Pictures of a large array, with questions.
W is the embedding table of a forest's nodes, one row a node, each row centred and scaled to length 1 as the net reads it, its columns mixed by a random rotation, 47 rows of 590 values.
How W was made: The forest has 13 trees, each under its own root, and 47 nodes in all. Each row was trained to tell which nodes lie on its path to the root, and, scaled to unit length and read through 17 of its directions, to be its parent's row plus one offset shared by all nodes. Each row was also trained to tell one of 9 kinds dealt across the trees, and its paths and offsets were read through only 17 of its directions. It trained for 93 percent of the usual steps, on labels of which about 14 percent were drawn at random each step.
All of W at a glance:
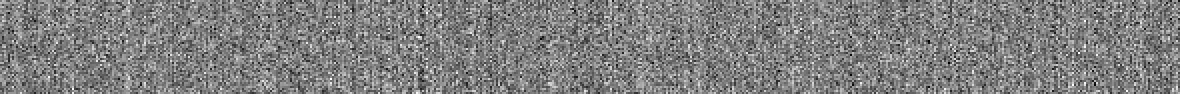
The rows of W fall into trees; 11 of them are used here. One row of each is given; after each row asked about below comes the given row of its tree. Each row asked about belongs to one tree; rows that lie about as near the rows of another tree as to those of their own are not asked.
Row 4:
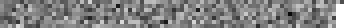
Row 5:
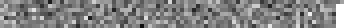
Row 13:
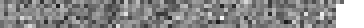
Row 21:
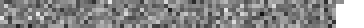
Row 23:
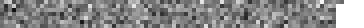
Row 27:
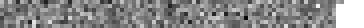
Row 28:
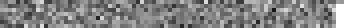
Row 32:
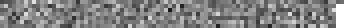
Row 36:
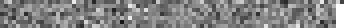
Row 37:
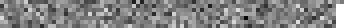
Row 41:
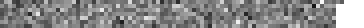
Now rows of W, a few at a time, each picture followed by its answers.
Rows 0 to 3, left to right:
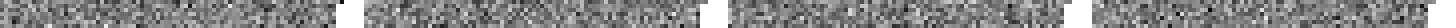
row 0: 37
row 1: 27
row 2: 5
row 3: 37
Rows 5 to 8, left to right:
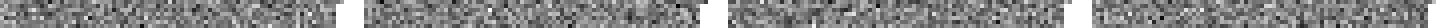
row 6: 21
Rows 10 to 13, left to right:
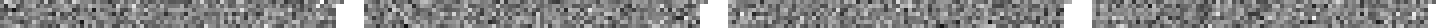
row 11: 37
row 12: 5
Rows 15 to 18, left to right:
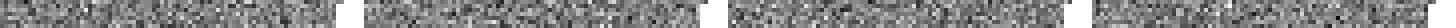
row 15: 28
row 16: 28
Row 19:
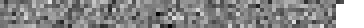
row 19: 32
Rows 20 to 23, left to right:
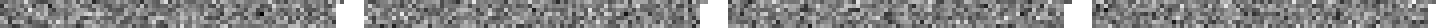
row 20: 36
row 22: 32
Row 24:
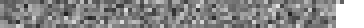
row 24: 4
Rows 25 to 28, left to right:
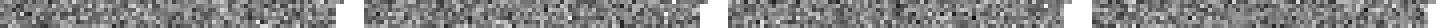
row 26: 32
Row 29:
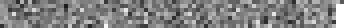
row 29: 5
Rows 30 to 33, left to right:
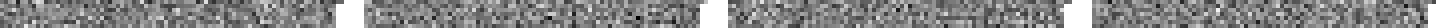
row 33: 21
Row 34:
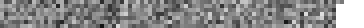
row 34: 13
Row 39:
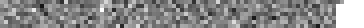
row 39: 21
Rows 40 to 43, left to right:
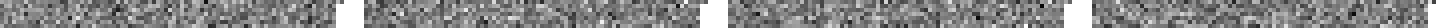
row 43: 36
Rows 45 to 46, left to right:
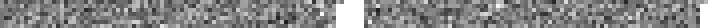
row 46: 23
